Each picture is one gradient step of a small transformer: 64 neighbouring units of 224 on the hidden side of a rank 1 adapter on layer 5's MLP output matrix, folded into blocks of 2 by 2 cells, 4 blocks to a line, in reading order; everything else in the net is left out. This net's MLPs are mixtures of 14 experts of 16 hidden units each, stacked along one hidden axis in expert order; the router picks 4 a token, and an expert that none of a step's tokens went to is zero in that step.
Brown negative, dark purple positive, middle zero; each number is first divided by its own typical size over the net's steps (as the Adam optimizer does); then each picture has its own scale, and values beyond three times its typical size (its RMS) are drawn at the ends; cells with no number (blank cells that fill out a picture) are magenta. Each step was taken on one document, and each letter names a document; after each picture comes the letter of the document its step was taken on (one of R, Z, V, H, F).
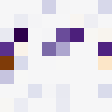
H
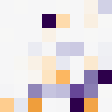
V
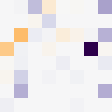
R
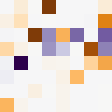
H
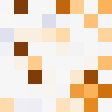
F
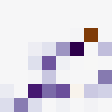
V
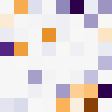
F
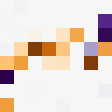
H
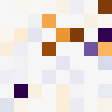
R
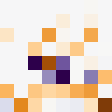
V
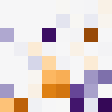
V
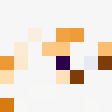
H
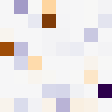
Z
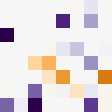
V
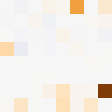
F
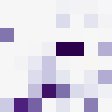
V
